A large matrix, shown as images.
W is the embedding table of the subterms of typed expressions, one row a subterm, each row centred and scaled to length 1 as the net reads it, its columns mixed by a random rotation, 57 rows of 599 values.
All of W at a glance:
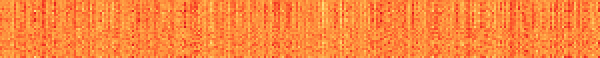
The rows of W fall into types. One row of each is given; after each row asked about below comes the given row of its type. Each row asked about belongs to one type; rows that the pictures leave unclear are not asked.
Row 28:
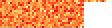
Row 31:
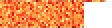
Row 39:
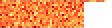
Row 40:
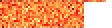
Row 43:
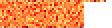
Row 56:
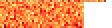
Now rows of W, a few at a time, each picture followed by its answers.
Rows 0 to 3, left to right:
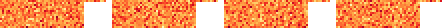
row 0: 43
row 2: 56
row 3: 43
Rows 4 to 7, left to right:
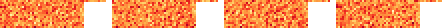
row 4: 39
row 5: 56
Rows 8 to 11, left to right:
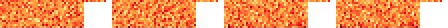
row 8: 40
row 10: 56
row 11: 56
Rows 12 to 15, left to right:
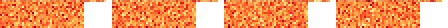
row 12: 39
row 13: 39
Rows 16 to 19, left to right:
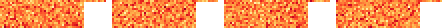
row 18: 31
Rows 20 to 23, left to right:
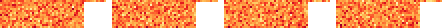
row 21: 39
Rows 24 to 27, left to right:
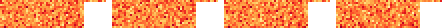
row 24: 56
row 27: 56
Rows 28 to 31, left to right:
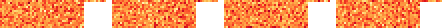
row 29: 31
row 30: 43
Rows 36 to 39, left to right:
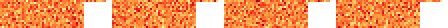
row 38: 43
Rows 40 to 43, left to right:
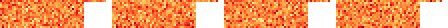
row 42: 40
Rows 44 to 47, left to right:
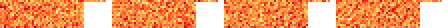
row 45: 31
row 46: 56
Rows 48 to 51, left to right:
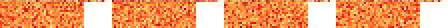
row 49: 40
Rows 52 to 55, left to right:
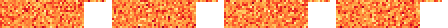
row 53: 43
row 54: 28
